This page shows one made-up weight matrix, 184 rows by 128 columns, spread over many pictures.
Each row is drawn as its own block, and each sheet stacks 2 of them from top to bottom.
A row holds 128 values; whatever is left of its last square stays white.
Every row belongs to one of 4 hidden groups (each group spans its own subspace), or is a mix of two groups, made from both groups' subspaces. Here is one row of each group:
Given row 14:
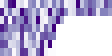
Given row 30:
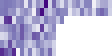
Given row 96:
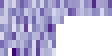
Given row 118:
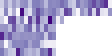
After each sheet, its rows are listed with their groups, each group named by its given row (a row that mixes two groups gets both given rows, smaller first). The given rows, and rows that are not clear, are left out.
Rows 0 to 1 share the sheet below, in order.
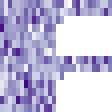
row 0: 14 and 96
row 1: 96
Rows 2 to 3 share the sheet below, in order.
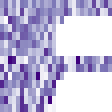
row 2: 118
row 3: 14
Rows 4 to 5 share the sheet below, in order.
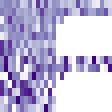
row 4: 30
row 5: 118
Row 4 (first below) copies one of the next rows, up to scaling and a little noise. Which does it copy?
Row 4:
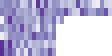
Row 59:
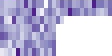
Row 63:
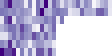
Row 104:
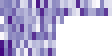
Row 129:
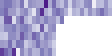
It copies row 104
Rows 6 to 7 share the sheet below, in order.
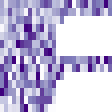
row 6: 96
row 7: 14 and 30
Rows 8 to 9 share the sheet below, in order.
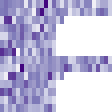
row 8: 30
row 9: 118
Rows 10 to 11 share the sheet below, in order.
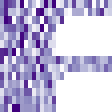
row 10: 30
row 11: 14 and 96
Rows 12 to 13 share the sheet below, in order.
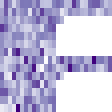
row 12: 96 and 118
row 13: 30
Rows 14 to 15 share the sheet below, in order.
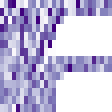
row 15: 30
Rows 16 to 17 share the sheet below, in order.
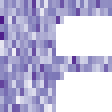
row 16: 30 and 96
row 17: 96
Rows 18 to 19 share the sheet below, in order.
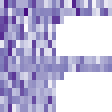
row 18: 96
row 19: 96 and 118
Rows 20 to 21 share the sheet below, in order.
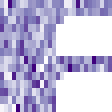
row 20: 14
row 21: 30
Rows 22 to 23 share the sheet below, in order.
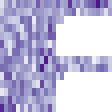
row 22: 96 and 118
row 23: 30
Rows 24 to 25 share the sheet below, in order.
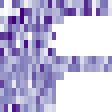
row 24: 118
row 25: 96
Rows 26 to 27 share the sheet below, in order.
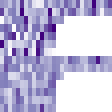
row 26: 14 and 96
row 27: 118
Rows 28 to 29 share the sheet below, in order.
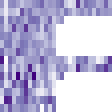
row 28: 14 and 118
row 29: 14 and 118
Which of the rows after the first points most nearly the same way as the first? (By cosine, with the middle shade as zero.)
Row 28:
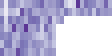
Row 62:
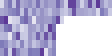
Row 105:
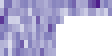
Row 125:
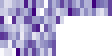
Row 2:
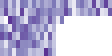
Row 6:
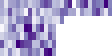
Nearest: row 2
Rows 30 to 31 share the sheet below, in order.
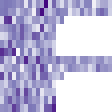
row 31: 14
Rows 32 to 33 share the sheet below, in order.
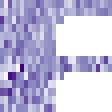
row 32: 14
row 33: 118
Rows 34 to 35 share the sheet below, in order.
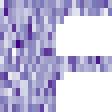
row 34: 96 and 118
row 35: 118
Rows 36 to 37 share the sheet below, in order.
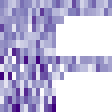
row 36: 96
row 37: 14
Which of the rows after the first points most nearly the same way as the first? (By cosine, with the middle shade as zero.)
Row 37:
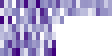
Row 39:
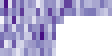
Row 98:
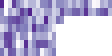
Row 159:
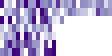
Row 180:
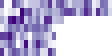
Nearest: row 159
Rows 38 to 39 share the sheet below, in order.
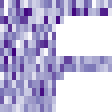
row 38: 118
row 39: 14
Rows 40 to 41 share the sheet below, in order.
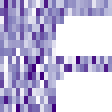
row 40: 14 and 30
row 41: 14 and 30
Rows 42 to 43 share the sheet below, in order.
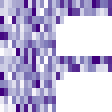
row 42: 30
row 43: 30
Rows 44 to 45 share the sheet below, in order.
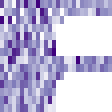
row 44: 14
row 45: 14
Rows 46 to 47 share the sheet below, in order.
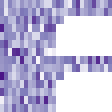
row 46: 14 and 96
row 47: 30
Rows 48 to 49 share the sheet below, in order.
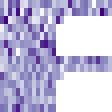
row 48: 96 and 118
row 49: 14 and 118
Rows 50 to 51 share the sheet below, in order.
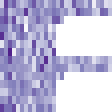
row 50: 96
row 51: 30
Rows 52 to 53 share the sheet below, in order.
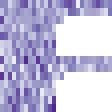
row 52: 14 and 30
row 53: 14
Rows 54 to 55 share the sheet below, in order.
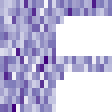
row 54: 30
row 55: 30
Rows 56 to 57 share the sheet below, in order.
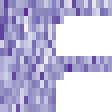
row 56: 96
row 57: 30
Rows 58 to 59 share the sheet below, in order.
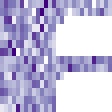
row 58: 30
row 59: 30
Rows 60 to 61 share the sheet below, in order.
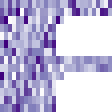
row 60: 118
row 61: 14
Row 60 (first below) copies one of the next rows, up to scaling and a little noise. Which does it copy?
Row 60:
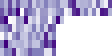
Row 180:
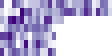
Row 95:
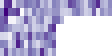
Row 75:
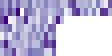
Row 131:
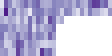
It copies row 75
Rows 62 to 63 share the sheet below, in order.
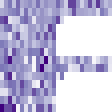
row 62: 118
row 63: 30
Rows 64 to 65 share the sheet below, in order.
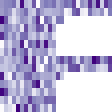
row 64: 30
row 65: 30
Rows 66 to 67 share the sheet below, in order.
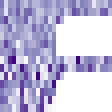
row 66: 118
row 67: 14
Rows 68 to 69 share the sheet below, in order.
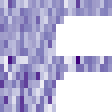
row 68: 14
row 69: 14
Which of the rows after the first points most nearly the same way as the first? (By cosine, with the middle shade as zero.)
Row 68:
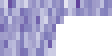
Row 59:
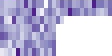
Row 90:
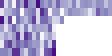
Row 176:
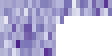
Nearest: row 59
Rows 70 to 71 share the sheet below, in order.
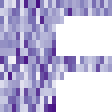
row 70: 14 and 30
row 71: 14
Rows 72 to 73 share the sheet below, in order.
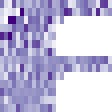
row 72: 118
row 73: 118
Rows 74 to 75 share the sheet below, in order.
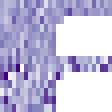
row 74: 30
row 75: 118
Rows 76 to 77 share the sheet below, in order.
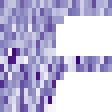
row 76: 96
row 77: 14
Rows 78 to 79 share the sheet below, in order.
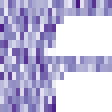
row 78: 14 and 96
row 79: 14
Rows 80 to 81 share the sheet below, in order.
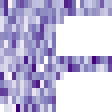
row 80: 14
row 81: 30
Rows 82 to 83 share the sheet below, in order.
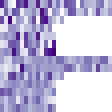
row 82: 14
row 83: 118
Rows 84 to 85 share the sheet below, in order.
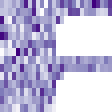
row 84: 30
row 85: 14
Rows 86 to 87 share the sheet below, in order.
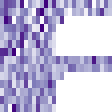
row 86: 30
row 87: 96
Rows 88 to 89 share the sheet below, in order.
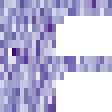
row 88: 96
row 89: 14
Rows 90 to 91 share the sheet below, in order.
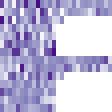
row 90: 14
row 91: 118
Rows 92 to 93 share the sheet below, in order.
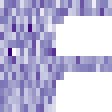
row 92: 96
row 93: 14
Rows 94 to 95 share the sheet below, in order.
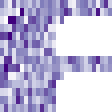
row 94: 118
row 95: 118
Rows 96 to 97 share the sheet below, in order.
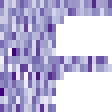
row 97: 96 and 118
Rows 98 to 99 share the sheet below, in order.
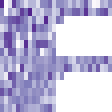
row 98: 118
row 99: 118
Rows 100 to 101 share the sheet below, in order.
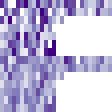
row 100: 14
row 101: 14
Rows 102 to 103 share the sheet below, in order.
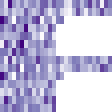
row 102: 14 and 30
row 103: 14 and 118
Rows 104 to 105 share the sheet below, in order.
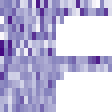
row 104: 30
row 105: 30 and 118
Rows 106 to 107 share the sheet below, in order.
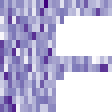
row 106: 30 and 96
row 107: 30 and 118
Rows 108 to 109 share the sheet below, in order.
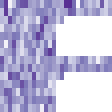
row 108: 14
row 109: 118
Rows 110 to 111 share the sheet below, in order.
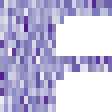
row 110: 96
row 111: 30
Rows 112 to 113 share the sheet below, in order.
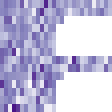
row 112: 30
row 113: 96
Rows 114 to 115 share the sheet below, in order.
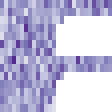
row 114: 96
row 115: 14
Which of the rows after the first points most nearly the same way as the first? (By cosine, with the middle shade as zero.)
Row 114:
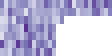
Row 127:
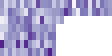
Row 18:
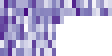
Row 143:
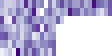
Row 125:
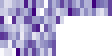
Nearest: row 127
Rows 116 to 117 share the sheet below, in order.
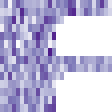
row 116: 14 and 118
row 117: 14
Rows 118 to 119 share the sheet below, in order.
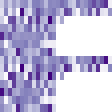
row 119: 118
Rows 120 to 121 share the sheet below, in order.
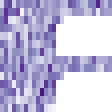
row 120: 118
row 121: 14 and 96
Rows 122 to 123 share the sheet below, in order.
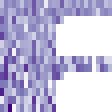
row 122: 30 and 96
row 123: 96
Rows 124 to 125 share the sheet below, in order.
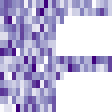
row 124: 30
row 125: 30
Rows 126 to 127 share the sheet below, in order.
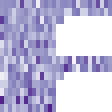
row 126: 30
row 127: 30 and 96
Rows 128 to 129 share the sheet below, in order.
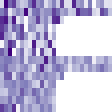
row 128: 96
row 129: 30
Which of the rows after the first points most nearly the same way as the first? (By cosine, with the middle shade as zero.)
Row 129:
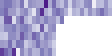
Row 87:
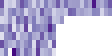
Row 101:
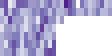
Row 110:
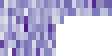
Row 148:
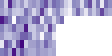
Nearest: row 148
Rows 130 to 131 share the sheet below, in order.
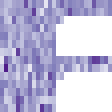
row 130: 30
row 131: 118
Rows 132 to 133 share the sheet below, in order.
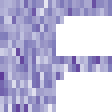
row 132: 30
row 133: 30 and 96
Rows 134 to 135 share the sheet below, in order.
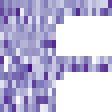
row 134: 118
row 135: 118
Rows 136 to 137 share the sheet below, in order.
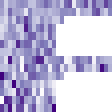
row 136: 96
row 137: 14 and 96
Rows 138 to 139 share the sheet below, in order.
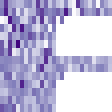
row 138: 30 and 118
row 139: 30
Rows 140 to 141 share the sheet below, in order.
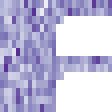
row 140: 30
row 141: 118
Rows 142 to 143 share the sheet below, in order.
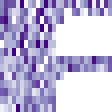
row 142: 30
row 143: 30
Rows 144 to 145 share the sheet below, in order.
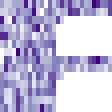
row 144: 30
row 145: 118
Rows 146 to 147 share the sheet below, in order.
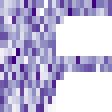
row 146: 30
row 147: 14
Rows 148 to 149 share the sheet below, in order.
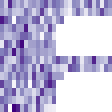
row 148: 14 and 30
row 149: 96
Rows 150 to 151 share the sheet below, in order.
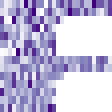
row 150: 30
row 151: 96 and 118
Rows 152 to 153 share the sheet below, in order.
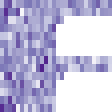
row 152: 118
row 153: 30
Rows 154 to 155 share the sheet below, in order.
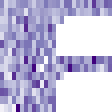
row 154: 96
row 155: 30
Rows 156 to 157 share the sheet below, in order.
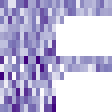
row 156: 14
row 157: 14
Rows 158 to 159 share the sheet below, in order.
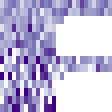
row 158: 96
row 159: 14
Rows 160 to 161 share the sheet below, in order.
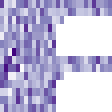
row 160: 14 and 96
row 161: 118
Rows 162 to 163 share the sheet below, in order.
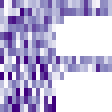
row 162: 118
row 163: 14
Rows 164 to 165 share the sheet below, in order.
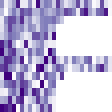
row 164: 30 and 118
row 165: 30
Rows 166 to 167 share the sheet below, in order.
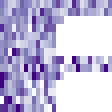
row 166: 96
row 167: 14 and 96
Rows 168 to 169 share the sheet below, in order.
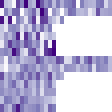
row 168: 14
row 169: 14 and 118
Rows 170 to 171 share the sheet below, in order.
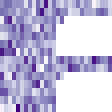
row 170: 30
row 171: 30
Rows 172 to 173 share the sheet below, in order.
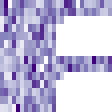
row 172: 14
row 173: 30
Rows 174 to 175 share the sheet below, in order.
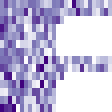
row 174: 96
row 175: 30
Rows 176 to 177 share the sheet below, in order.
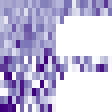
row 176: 96 and 118
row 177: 30
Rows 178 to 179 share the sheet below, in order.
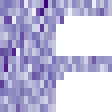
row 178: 30
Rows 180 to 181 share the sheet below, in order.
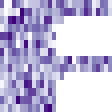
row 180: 118
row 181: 96
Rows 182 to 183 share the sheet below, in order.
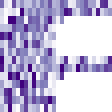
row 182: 118
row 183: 118
